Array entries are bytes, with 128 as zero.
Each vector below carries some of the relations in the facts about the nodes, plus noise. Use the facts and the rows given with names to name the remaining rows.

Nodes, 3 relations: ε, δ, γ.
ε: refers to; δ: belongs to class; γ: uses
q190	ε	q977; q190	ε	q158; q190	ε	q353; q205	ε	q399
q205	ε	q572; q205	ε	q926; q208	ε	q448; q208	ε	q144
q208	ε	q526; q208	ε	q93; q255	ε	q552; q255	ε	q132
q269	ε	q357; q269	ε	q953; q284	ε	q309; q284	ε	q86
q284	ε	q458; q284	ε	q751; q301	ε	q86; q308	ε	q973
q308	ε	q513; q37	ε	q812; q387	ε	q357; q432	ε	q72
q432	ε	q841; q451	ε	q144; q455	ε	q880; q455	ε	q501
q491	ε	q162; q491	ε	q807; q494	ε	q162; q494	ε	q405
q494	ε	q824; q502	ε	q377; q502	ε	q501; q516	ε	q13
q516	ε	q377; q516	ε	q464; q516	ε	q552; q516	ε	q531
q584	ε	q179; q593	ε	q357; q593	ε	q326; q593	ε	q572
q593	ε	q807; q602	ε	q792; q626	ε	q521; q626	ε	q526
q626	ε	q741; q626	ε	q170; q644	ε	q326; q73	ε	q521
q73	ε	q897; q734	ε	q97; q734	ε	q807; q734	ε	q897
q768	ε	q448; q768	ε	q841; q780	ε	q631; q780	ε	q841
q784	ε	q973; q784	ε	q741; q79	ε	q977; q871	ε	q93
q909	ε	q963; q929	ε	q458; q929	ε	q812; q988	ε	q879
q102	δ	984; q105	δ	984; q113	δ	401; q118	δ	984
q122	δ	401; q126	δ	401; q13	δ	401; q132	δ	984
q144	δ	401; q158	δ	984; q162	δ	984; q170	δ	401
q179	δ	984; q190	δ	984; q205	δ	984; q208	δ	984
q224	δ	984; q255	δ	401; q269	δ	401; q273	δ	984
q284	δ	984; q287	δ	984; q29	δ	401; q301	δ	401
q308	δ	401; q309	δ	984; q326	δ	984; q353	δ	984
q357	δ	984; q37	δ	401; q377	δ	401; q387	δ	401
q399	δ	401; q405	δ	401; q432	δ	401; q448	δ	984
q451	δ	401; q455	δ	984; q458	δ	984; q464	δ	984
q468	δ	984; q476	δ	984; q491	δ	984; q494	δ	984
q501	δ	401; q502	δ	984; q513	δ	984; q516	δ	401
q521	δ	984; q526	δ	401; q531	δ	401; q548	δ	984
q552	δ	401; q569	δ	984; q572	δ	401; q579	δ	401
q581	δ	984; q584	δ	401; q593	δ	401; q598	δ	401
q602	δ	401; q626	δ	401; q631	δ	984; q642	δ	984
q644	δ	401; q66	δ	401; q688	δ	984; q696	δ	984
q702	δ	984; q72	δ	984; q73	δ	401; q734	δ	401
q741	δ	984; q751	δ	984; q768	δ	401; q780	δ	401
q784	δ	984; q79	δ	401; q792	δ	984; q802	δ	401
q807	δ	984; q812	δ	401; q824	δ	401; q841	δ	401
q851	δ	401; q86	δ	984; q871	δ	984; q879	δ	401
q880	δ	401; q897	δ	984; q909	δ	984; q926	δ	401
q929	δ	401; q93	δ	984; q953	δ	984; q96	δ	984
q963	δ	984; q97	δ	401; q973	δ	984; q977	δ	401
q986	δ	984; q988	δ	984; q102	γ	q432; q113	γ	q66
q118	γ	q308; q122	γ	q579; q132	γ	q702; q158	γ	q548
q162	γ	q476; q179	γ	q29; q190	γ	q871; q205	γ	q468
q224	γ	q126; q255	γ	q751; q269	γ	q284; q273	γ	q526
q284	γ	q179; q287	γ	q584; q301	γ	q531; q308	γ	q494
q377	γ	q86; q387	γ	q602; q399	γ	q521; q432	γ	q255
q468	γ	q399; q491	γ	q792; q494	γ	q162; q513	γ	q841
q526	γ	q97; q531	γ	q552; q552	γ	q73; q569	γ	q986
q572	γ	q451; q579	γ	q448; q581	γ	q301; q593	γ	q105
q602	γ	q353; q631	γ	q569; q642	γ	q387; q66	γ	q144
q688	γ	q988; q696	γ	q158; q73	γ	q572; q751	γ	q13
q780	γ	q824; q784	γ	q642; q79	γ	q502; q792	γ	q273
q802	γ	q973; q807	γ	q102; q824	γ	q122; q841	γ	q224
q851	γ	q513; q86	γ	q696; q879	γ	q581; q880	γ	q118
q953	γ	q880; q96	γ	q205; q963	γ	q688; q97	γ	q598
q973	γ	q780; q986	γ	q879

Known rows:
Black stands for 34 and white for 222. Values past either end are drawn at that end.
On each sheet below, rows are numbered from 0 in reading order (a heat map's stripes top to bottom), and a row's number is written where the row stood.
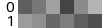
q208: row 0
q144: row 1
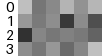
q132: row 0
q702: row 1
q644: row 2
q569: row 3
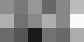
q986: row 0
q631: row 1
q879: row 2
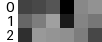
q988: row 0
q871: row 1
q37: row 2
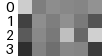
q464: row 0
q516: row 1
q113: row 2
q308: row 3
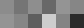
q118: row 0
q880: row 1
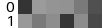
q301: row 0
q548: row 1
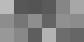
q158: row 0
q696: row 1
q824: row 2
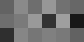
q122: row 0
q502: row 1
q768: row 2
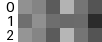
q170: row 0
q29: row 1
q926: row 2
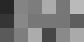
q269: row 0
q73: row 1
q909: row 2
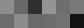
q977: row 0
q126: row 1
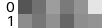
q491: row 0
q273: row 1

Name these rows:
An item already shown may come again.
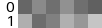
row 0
q579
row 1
q953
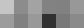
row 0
q751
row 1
q105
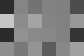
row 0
q387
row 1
q751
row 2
q602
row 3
q224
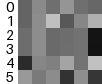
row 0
q122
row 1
q284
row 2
q126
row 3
q126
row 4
q593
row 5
q476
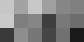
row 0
q179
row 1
q448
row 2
q451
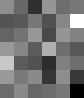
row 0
q977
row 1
q190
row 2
q494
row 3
q399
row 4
q353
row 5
q476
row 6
q598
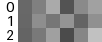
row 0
q455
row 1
q66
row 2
q205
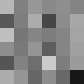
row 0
q792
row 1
q909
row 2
q513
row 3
q224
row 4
q851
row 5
q13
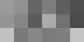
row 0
q144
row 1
q572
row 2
q973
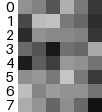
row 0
q97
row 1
q584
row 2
q602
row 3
q879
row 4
q79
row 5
q812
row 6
q86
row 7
q13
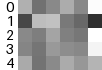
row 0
q631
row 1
q584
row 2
q287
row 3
q96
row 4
q963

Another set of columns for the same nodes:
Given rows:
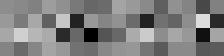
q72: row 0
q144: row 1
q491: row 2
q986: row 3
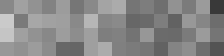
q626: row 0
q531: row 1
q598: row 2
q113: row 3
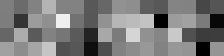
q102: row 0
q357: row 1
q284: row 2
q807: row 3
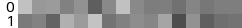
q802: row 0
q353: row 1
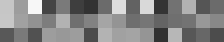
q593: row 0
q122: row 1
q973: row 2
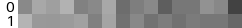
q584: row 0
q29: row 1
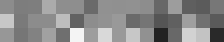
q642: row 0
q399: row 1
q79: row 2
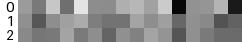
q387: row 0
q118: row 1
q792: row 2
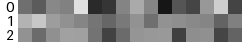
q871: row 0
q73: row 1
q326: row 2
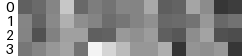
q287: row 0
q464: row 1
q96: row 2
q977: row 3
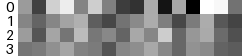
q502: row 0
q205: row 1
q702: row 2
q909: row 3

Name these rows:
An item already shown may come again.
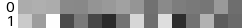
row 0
q602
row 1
q593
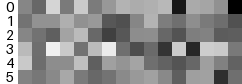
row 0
q269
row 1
q988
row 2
q521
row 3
q501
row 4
q399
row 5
q631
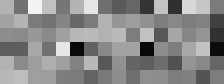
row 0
q501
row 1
q301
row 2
q308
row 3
q208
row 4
q13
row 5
q73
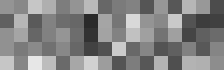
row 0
q255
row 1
q284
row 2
q86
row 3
q105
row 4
q377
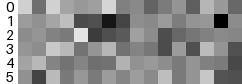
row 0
q880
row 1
q807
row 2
q448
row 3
q255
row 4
q301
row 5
q132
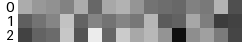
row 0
q526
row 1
q287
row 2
q190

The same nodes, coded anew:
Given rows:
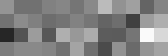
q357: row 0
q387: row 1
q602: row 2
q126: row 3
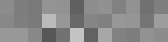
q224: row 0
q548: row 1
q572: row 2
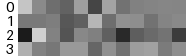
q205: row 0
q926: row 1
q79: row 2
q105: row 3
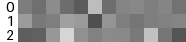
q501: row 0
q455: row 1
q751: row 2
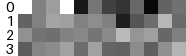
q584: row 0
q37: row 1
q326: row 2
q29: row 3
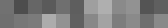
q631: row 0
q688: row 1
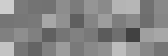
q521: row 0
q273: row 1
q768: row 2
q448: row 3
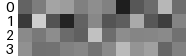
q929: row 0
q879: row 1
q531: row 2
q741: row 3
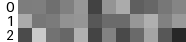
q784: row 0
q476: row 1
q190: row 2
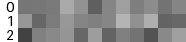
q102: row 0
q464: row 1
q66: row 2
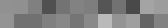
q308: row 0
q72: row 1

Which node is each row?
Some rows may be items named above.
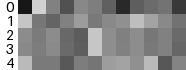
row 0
q79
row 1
q448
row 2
q880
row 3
q880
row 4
q973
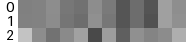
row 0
q516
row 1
q516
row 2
q871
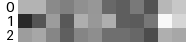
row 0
q451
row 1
q602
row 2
q73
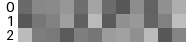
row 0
q598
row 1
q144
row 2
q973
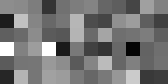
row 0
q593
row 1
q977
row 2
q377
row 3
q584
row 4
q287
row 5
q158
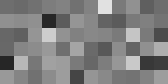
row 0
q807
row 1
q802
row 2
q86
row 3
q598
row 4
q158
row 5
q208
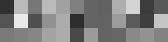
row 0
q353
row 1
q988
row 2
q909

